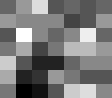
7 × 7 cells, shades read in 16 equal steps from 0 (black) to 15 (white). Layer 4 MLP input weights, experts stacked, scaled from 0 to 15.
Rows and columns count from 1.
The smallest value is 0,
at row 7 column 2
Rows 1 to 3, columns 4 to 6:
5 6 5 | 8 4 5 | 6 8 14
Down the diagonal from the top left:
6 8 8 7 6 5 8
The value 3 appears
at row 6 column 3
